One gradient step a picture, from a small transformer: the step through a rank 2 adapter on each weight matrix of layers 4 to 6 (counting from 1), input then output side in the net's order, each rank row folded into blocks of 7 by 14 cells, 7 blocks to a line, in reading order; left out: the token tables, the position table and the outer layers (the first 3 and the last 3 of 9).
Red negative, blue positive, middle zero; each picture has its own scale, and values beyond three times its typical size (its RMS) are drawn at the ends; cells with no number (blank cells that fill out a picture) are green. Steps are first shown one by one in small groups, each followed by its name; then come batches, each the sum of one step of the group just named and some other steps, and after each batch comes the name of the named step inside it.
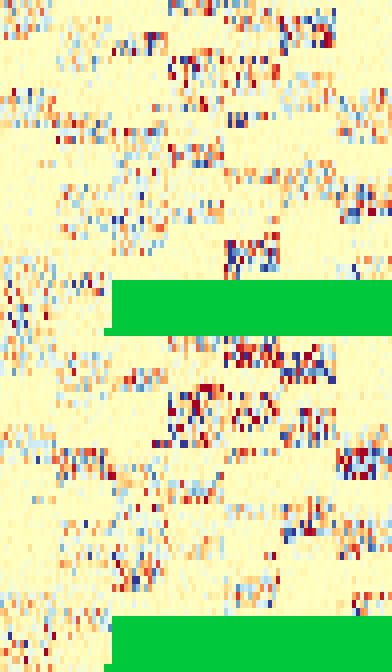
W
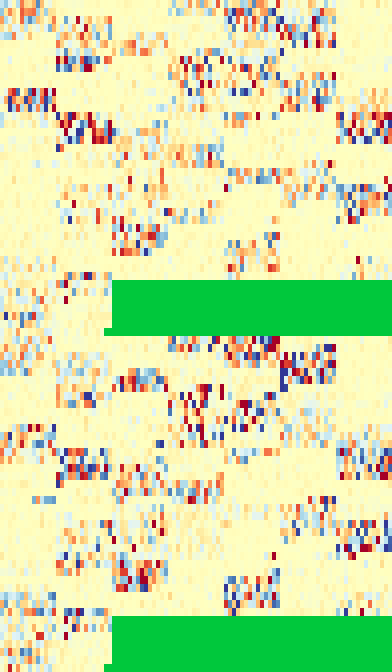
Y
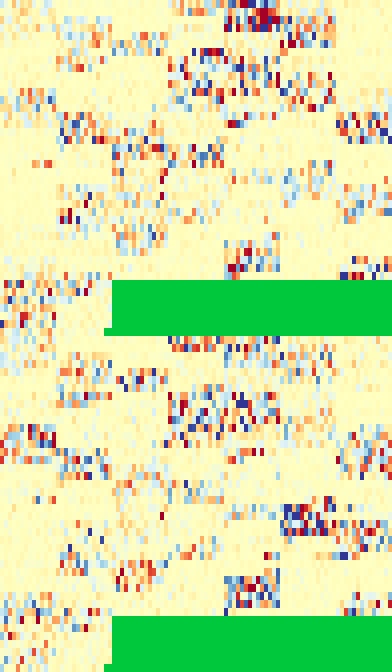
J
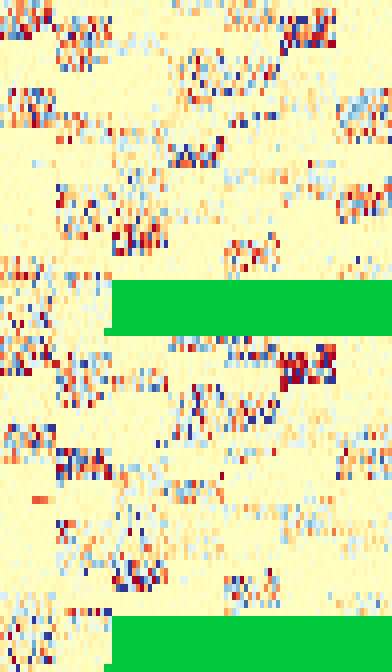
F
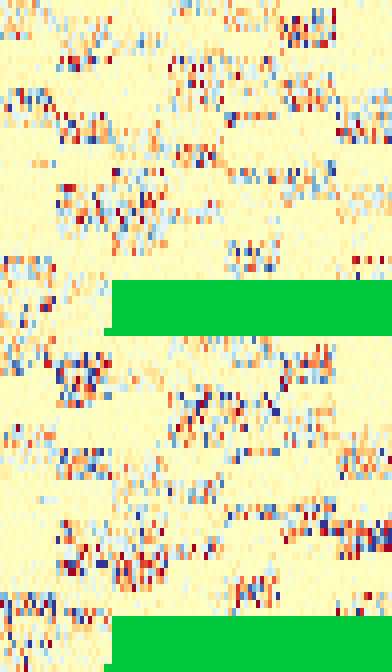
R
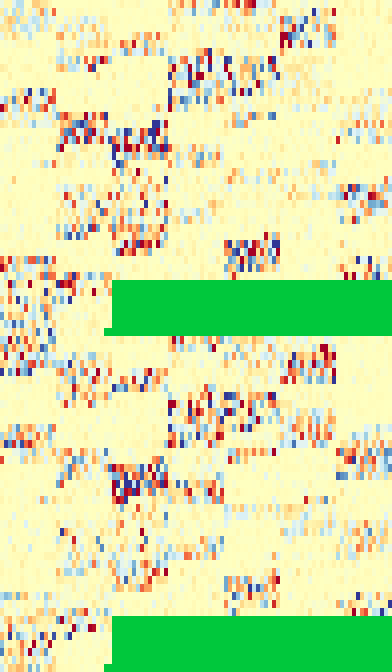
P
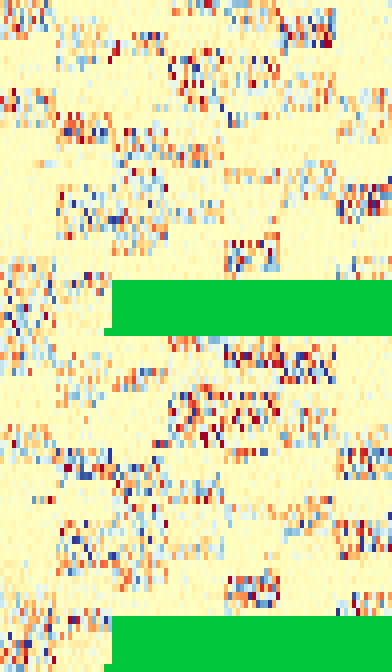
W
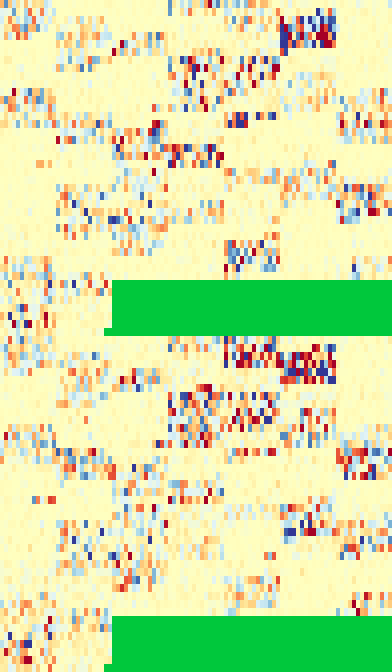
W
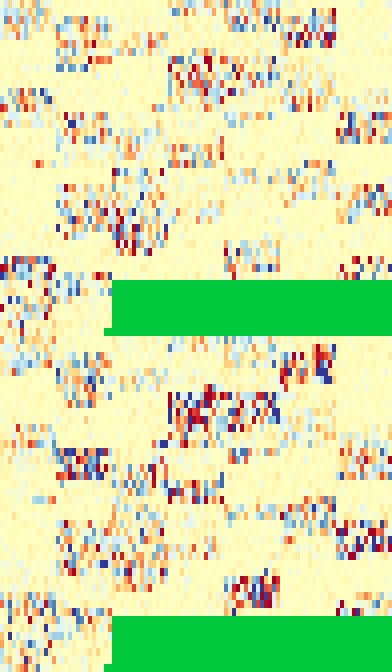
R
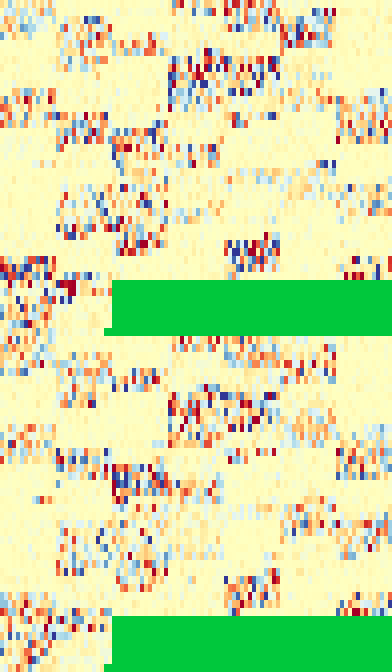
P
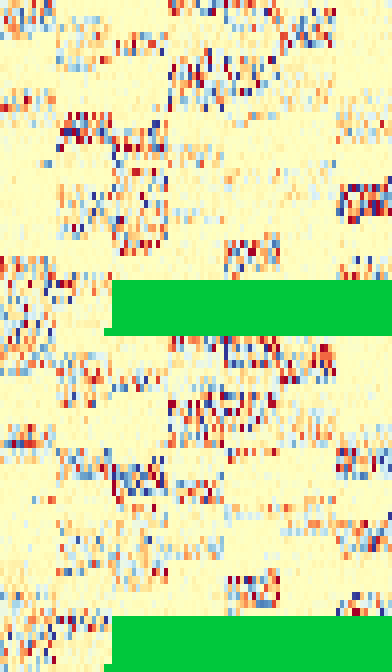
P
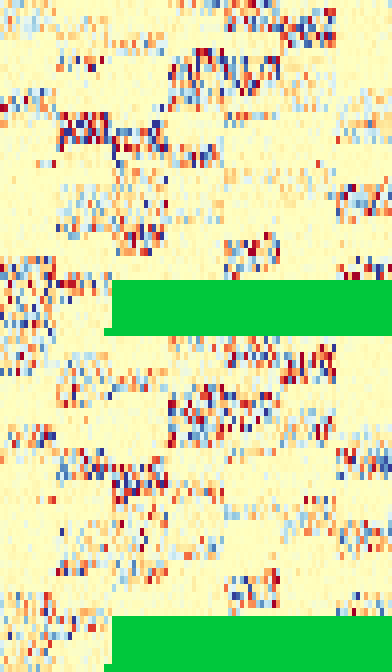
P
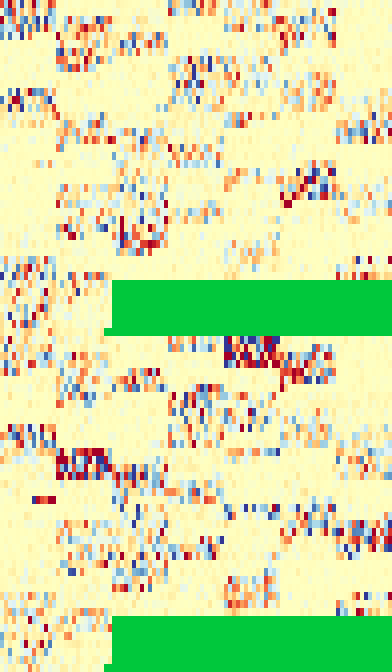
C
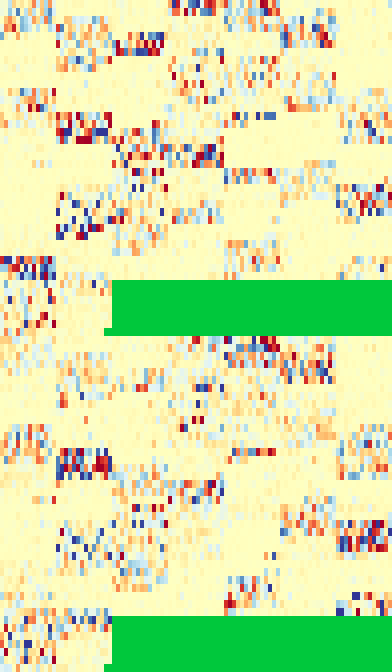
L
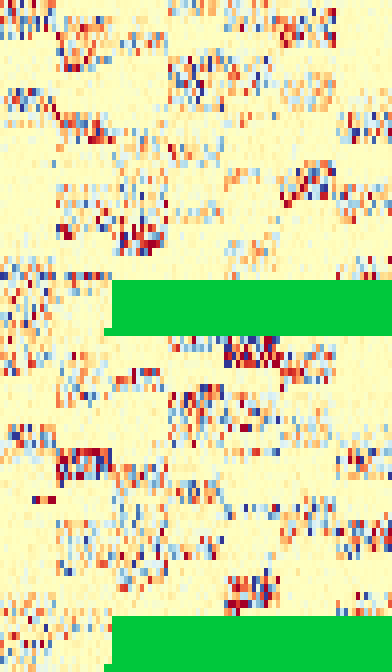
C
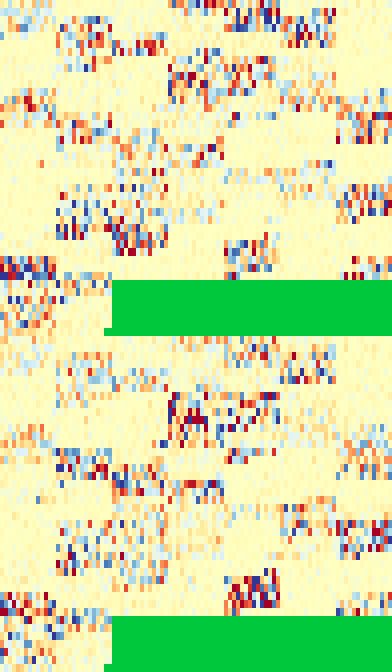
L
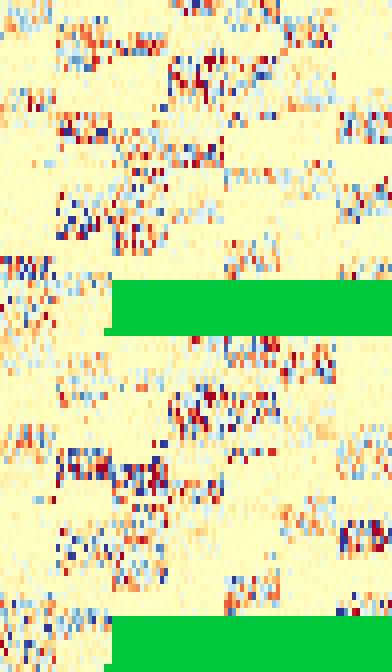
L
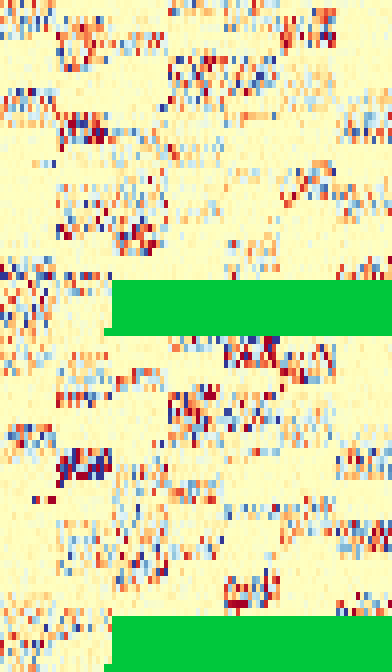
C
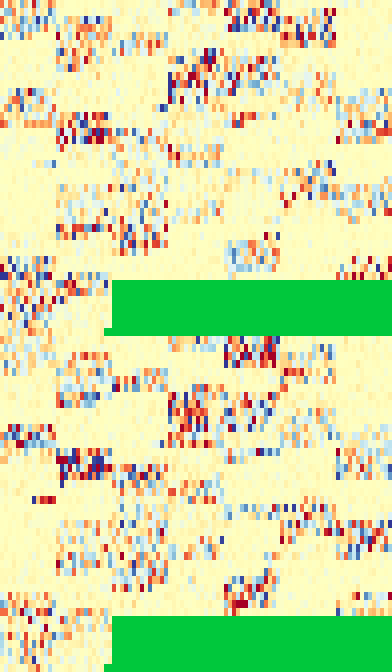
C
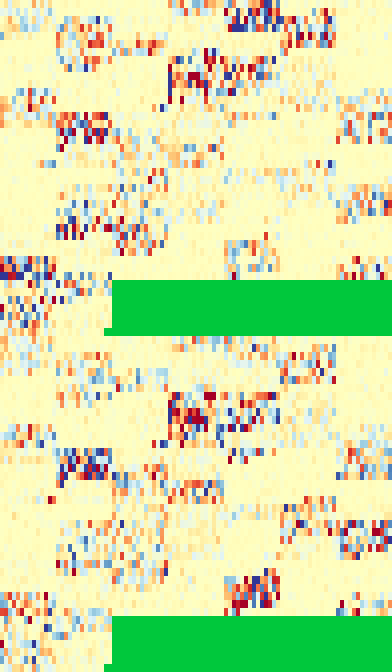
L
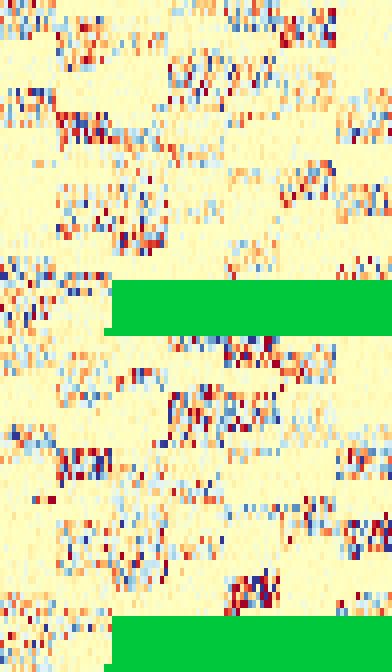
C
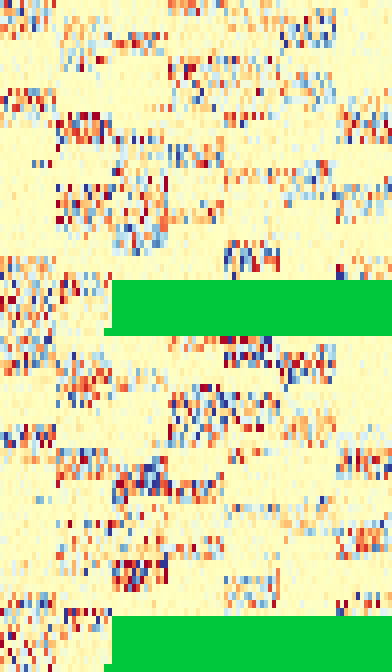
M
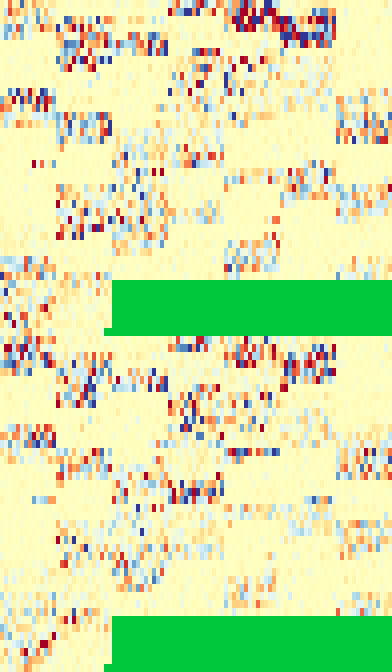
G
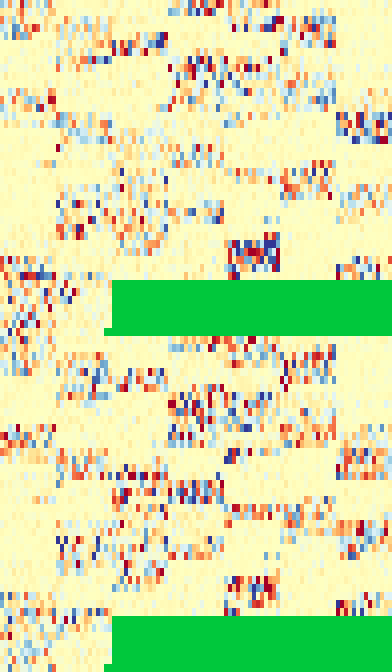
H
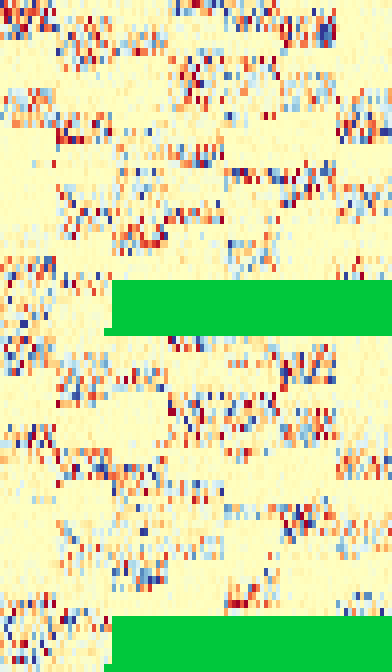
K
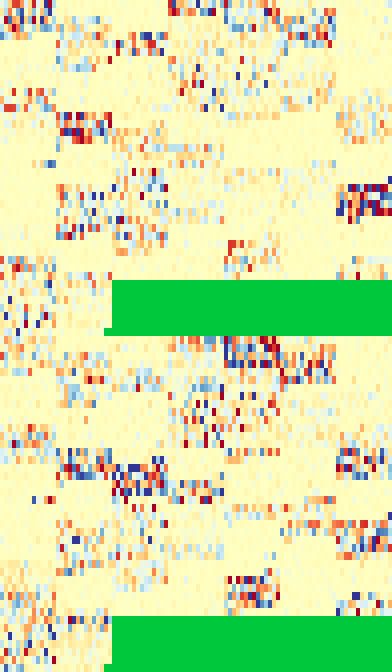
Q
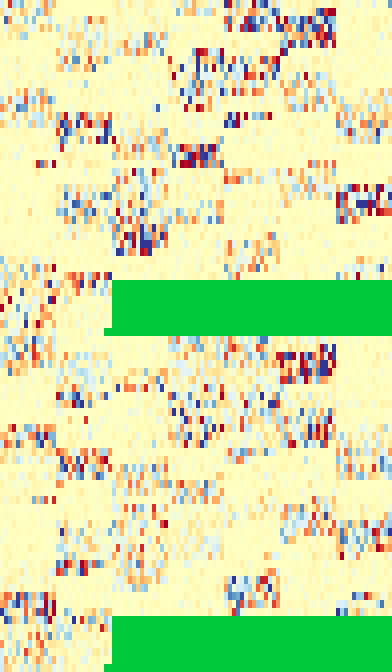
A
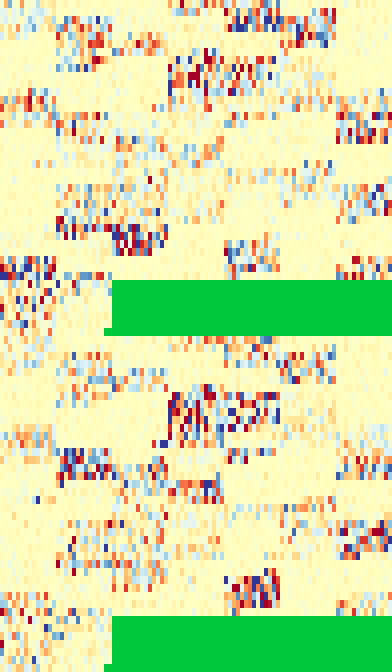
M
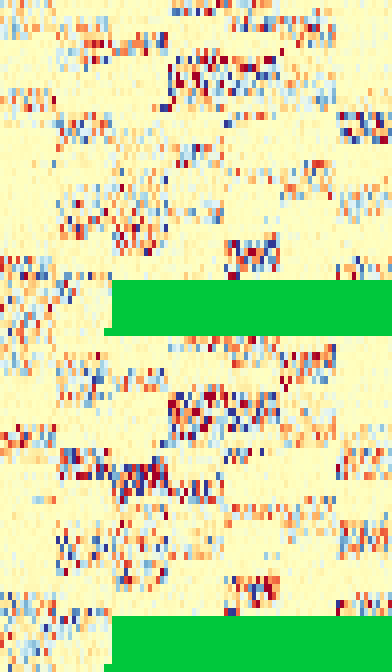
H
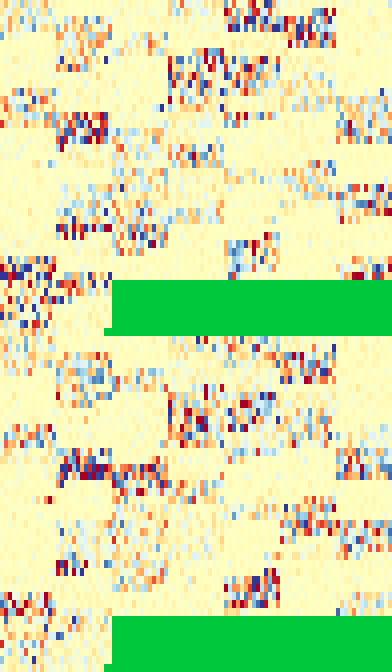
A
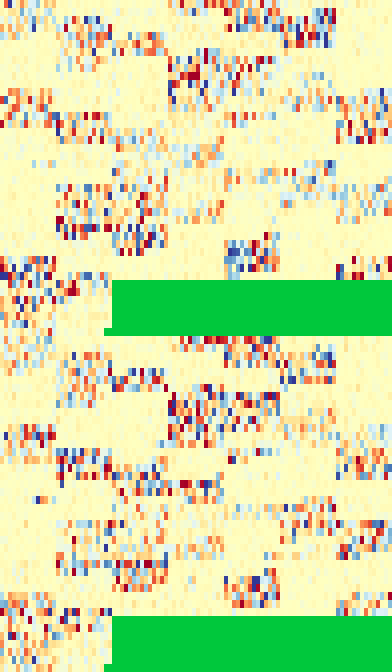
M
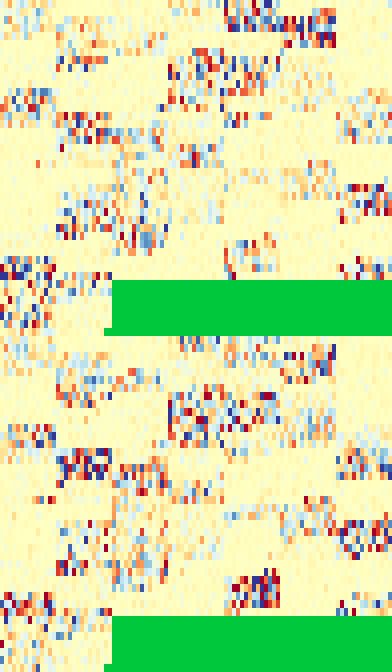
A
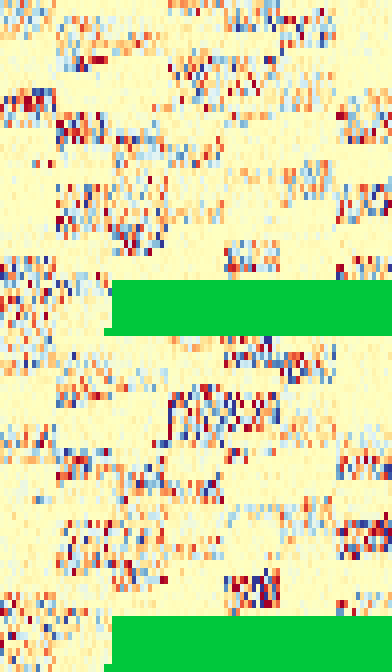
M
